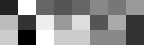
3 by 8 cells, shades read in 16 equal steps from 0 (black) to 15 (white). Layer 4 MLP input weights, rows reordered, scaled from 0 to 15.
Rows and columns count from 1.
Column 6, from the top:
8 5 8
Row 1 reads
2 15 6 5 6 8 7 9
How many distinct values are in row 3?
5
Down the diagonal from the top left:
2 3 15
